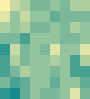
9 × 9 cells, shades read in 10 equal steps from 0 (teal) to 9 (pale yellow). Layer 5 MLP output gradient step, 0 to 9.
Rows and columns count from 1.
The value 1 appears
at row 5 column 1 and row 9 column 1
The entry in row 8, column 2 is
2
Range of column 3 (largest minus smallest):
5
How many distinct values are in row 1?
5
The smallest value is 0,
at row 9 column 2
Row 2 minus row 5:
7 -2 3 0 1 -5 -1 -1 -4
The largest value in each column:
9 7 7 5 5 8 5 8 8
